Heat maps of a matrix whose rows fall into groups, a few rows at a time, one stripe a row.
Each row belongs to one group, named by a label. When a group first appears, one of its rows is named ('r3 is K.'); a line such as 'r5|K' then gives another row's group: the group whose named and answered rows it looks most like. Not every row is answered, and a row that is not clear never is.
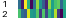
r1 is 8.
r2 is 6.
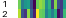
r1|6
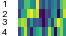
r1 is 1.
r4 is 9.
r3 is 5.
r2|1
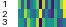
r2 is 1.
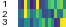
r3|9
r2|1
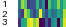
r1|5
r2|8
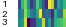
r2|1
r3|5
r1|9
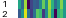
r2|9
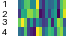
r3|5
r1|1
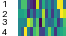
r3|6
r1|5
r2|5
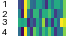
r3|5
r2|9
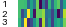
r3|5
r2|6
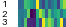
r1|1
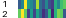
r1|1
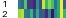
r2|5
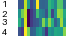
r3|9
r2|5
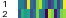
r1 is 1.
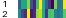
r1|1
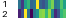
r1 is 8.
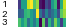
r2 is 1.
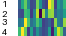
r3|1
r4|5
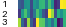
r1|9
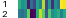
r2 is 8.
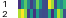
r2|5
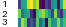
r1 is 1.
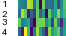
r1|6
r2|5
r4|8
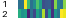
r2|5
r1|1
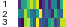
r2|1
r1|1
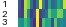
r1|8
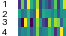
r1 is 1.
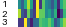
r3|9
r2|6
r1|6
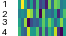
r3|9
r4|6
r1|5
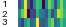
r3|8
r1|9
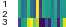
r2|6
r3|1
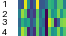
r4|5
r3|9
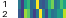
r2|8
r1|8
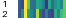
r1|8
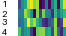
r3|1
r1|1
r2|6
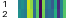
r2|6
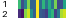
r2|8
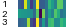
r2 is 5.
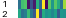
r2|6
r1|5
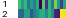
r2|9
